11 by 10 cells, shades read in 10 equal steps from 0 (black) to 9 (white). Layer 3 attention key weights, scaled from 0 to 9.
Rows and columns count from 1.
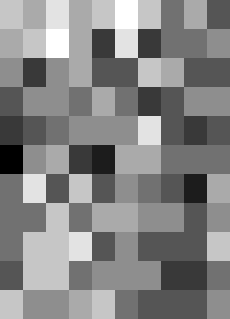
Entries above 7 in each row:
2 2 0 0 1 0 1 0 1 0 0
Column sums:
45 59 66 58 48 60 52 40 36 50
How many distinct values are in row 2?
7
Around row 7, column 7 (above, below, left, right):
6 5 5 3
